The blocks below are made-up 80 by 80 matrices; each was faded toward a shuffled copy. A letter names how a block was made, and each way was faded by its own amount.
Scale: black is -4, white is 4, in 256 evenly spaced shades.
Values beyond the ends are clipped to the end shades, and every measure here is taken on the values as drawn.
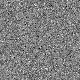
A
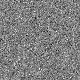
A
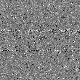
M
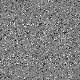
M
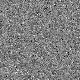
A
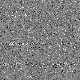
M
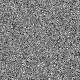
A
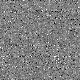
M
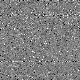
M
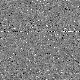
M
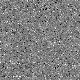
M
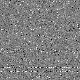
M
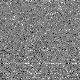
M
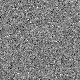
A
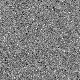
A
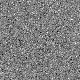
A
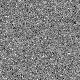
A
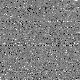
M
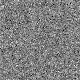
A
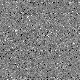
M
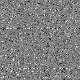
M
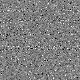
M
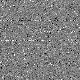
M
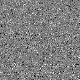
M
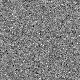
A
